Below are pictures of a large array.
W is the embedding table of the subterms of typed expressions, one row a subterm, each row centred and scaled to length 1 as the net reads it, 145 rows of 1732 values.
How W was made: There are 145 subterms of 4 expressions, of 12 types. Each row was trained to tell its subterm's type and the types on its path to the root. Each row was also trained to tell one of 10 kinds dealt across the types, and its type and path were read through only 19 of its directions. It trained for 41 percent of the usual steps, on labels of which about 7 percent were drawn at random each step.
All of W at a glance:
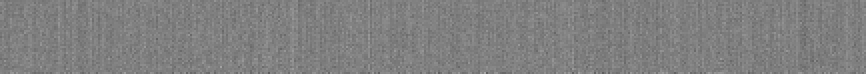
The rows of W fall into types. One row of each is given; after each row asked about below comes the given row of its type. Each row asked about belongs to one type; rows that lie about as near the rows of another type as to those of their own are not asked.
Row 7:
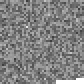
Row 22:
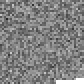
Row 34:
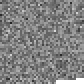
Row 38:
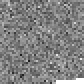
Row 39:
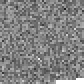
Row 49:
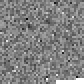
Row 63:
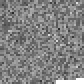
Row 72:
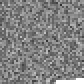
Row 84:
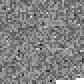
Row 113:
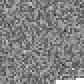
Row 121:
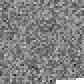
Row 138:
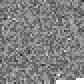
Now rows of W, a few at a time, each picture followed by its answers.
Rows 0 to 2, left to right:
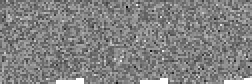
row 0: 63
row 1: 39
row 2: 49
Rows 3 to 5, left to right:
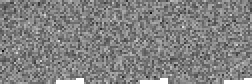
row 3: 34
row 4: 84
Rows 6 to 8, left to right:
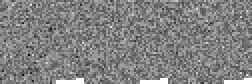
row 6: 38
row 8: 38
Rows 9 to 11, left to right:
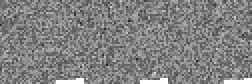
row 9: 63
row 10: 39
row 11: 84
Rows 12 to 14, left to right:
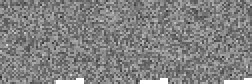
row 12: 34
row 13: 34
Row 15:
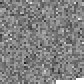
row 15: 7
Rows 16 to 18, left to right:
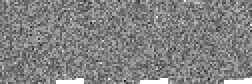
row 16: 22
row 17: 38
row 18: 113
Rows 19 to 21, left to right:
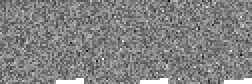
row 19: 63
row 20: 49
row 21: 38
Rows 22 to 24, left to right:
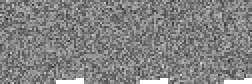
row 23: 63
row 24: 138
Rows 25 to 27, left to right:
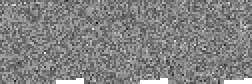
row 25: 63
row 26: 49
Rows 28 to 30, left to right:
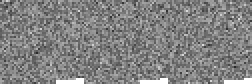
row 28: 121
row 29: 138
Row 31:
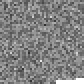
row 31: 22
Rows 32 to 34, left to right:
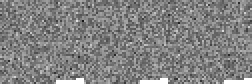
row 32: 121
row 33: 34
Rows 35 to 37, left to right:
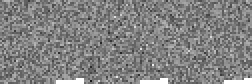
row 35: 22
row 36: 138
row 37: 7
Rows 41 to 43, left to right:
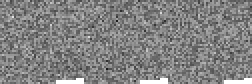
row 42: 84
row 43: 39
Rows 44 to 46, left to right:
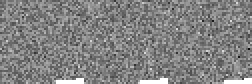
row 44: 63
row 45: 38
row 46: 7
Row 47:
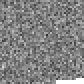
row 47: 22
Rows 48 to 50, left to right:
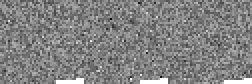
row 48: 72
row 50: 38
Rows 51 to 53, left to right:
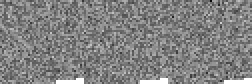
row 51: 7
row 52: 22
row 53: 113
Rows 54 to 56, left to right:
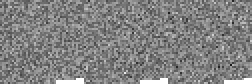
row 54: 22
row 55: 84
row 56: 49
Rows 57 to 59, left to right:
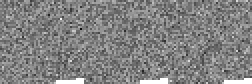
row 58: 7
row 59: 121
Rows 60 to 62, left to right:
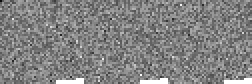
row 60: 121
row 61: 49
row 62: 34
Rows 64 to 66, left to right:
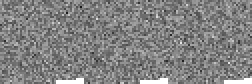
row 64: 34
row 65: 39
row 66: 113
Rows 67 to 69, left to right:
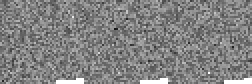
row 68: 72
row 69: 72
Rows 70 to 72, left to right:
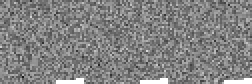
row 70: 84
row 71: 72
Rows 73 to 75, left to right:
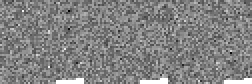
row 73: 113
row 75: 72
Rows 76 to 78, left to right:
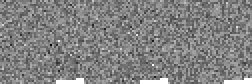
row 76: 84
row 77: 34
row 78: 7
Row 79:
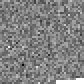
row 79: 72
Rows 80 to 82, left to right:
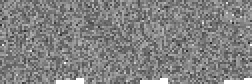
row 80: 138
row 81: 121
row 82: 49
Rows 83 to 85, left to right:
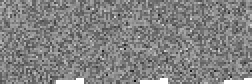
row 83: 39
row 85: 7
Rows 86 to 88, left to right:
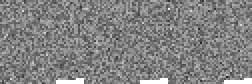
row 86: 84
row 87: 72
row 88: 72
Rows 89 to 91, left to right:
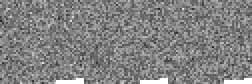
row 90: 39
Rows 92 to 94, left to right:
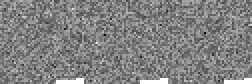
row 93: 72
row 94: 121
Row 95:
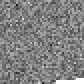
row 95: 38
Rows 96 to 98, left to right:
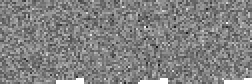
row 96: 7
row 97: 38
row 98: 22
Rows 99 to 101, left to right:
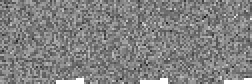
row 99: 113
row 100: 39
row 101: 72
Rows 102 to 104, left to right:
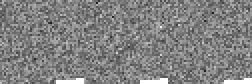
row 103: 121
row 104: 84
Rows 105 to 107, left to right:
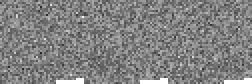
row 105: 39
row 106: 39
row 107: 22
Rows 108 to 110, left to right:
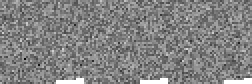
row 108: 7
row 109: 121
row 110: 63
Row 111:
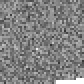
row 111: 39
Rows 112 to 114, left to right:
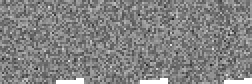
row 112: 34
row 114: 138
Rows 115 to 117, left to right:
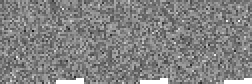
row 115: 138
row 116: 39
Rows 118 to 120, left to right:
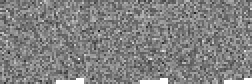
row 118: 49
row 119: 63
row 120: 39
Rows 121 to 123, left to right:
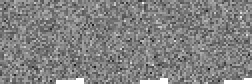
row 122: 38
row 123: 38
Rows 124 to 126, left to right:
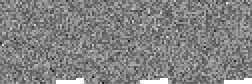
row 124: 138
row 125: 63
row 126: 121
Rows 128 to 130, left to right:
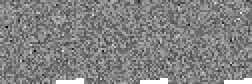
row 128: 22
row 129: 121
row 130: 72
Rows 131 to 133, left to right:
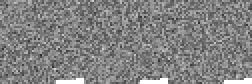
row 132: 34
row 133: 49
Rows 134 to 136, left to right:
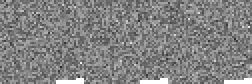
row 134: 84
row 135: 84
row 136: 121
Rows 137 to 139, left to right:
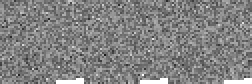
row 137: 22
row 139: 39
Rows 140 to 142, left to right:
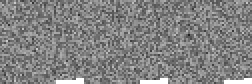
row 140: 49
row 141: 7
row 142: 72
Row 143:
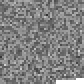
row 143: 121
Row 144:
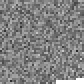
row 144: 113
